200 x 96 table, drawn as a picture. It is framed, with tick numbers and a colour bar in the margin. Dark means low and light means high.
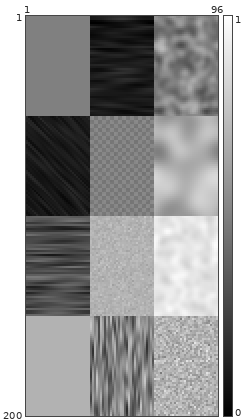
The table splits into 4 rows of 3 panels. Panel 1,1: middling, flat. Panel 1,2: very low, streaked across, faint in contrast. Panel 1,3: middling, blotchy. Panel 2,1: very low, slanting down to the right, faint in contrast. Panel 2,2: middling, checkered, faint in contrast. Panel 2,3: high, smooth. Panel 3,1: low, streaked across. Panel 3,2: high, fine-grained, faint in contrast. Panel 3,3: very high, blotchy, faint in contrast. Panel 4,1: high, flat. Panel 4,2: middling, streaked downward, strong in contrast. Panel 4,3: high, fine-grained.
